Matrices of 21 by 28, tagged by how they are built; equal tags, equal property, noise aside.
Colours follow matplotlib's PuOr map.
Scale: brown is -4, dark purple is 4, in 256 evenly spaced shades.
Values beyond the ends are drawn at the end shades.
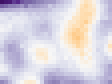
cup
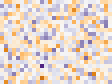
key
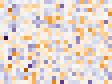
key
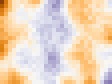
cup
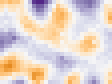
cup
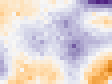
cup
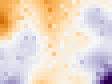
cup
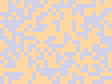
key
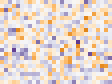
key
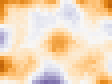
cup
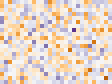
key
